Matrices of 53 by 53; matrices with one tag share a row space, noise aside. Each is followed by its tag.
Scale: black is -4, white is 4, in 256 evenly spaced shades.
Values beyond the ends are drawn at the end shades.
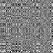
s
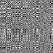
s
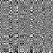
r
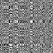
r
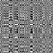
r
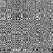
s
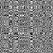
r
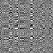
r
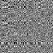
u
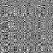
u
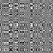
r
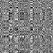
r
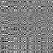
u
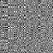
u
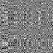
u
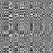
r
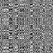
r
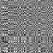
u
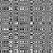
r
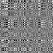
u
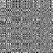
s
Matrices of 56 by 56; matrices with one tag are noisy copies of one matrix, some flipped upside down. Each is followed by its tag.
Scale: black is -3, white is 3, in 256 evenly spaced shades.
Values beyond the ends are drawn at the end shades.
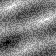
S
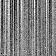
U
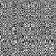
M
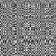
M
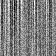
U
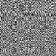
M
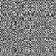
M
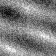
S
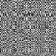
M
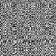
M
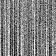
U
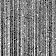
U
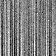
U
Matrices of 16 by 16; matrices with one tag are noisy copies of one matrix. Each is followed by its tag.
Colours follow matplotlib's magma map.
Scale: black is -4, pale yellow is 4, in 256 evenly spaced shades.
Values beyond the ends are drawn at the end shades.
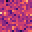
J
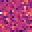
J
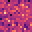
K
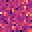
J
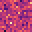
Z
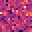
J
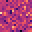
J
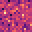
K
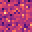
K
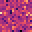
J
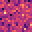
K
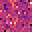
Z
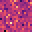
Z
